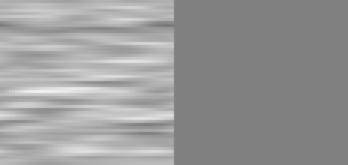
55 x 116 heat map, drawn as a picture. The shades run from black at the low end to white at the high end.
The table splits into one row of 2 panels. Panel 1,1: high, streaked across. Panel 1,2: middling, flat.
